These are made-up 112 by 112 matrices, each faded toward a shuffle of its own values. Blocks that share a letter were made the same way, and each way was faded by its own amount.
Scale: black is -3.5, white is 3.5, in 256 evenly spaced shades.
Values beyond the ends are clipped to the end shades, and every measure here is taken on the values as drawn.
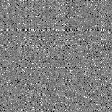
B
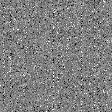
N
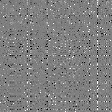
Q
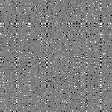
Q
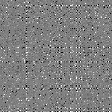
Q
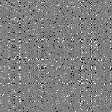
Q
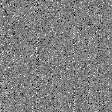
N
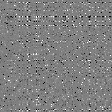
Q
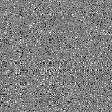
B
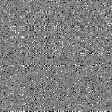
B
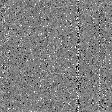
N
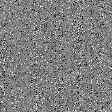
N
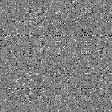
B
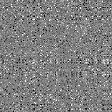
B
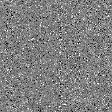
N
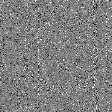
N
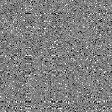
B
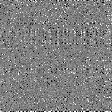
B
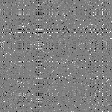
Q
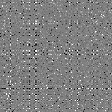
Q
